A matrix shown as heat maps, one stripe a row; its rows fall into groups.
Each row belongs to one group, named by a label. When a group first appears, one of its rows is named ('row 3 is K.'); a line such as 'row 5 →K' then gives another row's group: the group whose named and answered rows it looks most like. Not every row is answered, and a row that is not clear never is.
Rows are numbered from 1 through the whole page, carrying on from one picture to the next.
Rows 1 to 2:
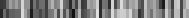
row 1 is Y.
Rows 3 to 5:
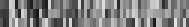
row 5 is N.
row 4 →Y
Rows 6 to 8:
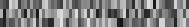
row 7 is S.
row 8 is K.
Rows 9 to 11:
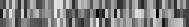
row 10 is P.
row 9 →K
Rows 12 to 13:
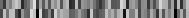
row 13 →P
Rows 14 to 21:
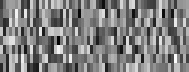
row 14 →S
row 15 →N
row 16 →N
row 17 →S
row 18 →P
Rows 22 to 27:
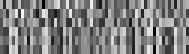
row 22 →S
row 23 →N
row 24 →P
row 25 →N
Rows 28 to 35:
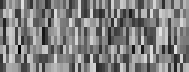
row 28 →Y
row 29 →P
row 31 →S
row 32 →S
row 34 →P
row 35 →S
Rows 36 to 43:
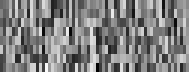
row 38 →K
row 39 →S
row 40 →S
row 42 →Y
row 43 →S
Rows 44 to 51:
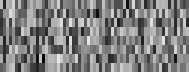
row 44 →S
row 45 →P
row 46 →K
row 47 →Y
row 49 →N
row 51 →Y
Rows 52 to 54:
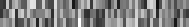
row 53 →P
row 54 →P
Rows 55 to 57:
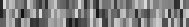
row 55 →P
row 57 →Y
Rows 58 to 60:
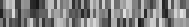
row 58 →Y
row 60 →K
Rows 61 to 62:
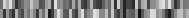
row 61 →P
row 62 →K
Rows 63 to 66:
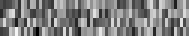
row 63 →K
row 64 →Y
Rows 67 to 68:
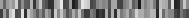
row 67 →K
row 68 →P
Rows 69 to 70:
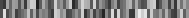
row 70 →P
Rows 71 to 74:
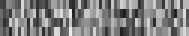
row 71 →Y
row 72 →K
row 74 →K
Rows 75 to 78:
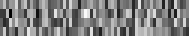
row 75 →N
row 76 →K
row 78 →P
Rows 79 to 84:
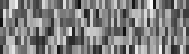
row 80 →P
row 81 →P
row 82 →K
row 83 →Y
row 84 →P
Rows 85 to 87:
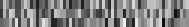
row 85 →Y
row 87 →N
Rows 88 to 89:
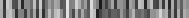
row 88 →S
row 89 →S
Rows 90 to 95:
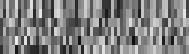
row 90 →K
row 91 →K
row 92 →Y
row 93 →P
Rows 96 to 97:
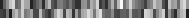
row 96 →Y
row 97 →K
